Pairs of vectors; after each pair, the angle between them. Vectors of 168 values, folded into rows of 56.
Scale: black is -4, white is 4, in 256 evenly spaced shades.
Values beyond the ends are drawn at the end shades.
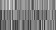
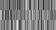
partly opposed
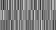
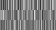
nearly parallel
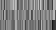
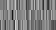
partly aligned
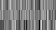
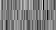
orthogonal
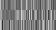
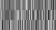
nearly parallel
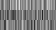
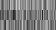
nearly parallel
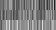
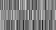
partly opposed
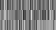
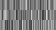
partly aligned
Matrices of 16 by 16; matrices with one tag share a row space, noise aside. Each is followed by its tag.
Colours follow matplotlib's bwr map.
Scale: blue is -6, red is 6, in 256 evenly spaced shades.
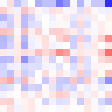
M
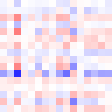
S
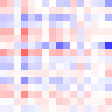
M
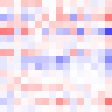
M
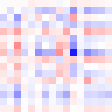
S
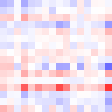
M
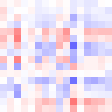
S
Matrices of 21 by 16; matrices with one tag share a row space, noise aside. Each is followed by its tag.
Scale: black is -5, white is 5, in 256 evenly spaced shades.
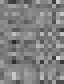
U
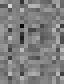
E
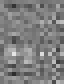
U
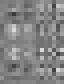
U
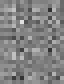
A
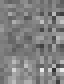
U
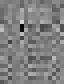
E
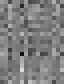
E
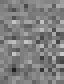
U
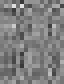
A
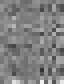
U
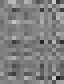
U
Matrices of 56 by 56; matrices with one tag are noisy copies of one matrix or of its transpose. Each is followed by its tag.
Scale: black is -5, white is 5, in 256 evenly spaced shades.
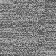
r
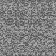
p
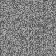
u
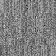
r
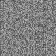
u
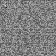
u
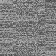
r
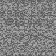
p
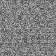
u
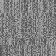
r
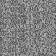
p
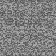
p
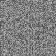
u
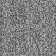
p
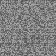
u
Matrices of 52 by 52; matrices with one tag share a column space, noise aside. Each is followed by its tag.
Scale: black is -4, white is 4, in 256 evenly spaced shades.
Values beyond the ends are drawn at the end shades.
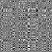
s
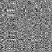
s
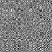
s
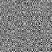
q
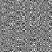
q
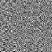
q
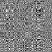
s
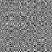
q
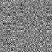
q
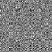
s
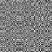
q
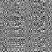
q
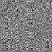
s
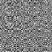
q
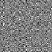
q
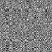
s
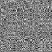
s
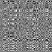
s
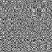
s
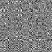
s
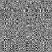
s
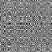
q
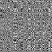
s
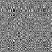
s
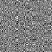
q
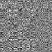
s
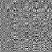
s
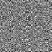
q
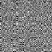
q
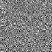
q
